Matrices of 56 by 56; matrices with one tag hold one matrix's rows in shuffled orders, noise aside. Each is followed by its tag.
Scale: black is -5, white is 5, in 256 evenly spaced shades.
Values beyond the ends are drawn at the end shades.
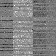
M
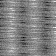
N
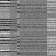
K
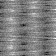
N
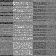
M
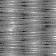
N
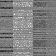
M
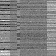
K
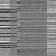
K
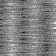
N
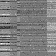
K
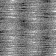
N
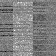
M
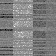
M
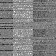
M
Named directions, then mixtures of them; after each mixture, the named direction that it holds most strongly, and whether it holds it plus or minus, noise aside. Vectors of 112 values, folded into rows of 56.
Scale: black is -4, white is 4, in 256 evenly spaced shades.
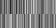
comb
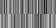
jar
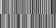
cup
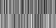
jar, plus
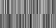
jar, minus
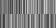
comb, plus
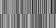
cup, plus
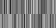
comb, plus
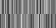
jar, minus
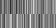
comb, plus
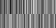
comb, plus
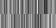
jar, plus
